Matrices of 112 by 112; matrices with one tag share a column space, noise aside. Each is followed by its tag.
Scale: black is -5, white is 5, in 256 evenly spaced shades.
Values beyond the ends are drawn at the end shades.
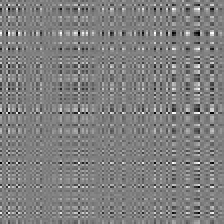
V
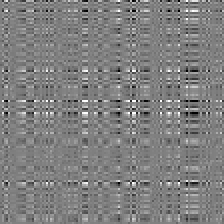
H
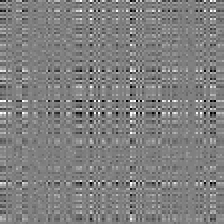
H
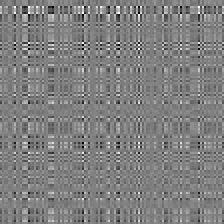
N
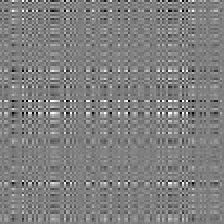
H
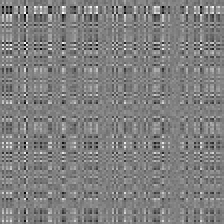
N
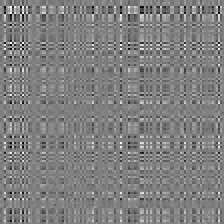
N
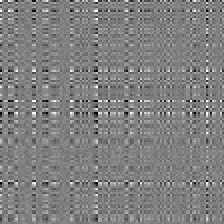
H
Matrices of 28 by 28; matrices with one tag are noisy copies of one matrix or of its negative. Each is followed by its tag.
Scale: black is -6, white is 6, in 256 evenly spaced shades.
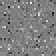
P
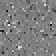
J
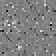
J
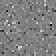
J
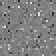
P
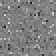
P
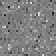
P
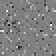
J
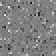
P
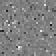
J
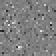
J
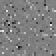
J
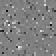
J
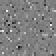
J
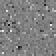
J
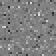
P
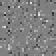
P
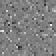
J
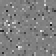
J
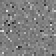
J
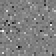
J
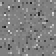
P
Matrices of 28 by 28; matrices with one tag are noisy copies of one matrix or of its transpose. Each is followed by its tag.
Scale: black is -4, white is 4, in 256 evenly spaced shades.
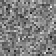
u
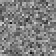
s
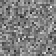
u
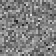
u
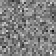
s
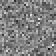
u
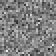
u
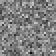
s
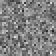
s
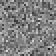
u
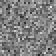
u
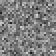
s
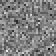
u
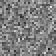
u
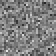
u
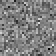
u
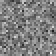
s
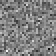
u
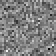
u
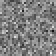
s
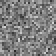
u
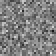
s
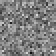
s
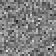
u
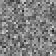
s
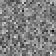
s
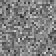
u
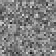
s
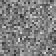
u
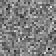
u
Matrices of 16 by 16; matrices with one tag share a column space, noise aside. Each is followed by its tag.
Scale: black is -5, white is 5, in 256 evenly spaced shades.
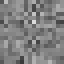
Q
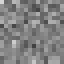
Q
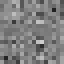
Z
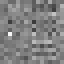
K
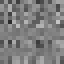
Q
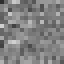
Q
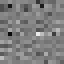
K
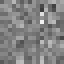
Q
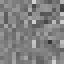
Q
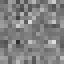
Q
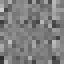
Q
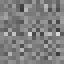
K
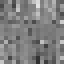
Z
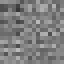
K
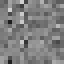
Q
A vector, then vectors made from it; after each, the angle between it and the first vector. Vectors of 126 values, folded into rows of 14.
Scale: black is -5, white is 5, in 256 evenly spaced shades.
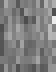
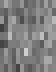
partly aligned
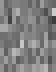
partly opposed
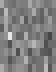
orthogonal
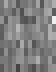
nearly parallel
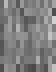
nearly parallel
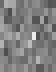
orthogonal
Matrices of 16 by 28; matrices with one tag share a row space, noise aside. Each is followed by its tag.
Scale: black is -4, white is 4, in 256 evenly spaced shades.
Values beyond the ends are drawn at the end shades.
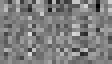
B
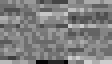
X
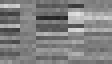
X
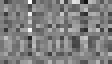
B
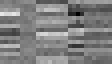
X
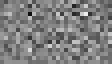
B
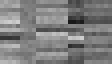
X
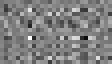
B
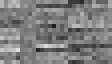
X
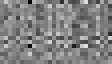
B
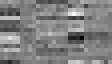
X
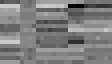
X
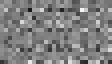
B
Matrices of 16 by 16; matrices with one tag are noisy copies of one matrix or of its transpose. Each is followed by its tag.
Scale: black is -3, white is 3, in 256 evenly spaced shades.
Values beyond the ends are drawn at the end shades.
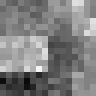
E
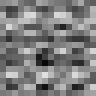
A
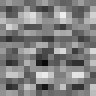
A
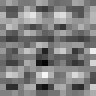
A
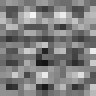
A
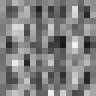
A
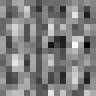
A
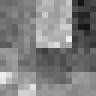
E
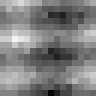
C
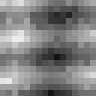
C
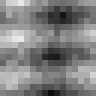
C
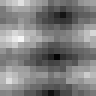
C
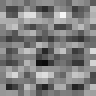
A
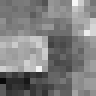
E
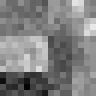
E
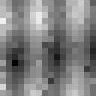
C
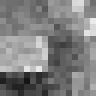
E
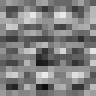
A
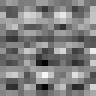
A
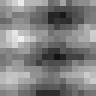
C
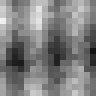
C
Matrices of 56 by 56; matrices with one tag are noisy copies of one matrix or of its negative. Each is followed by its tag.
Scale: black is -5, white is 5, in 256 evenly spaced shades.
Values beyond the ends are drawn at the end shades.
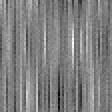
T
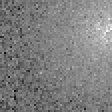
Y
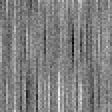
T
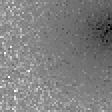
Y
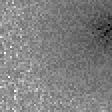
Y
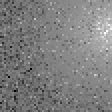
Y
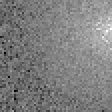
Y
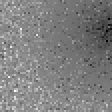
Y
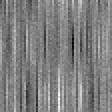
T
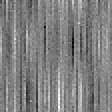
T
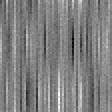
T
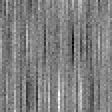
T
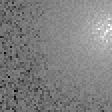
Y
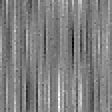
T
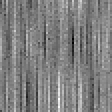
T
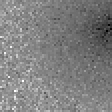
Y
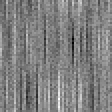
T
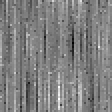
T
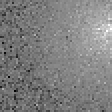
Y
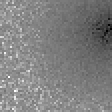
Y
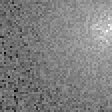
Y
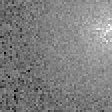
Y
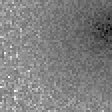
Y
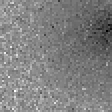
Y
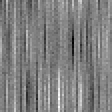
T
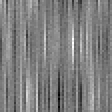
T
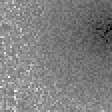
Y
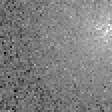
Y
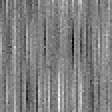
T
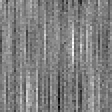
T
